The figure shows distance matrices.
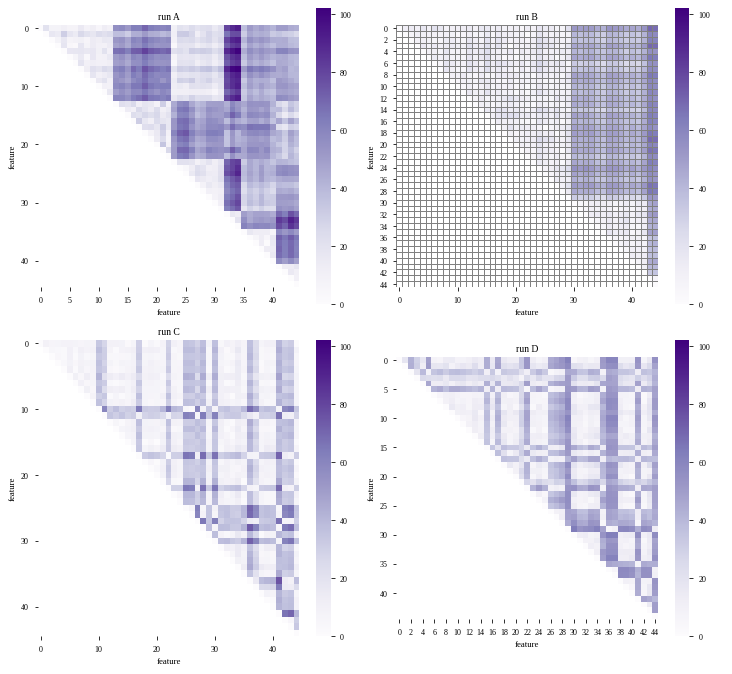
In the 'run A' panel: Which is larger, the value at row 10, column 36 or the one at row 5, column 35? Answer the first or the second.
the first
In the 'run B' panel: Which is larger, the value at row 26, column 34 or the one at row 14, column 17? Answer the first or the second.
the first
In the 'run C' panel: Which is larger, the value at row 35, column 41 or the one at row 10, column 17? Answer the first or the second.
the second
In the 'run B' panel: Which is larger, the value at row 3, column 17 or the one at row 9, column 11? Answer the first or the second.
the first
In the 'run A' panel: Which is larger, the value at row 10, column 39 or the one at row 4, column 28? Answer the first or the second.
the first
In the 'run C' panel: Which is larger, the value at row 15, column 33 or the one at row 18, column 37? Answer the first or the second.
the second
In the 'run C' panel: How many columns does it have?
45
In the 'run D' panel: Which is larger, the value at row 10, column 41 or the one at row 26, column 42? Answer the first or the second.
the first
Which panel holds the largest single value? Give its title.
run A
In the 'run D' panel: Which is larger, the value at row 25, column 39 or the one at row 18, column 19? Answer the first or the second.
the second
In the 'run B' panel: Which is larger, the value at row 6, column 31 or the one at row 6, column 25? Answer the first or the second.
the first
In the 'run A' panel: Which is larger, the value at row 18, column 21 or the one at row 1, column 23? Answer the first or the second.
the first
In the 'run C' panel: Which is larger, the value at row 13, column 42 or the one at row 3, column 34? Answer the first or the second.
the first
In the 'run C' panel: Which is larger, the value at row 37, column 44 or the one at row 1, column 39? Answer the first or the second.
the first
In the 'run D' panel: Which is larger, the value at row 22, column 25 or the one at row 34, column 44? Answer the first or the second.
the second
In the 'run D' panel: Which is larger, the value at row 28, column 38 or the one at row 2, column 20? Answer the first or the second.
the first
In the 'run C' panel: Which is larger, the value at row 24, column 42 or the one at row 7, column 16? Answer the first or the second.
the first
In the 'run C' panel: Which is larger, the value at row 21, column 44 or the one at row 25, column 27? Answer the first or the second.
the second
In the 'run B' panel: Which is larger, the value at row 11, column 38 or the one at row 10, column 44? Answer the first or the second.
the second
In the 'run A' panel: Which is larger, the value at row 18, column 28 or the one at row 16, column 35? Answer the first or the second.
the first
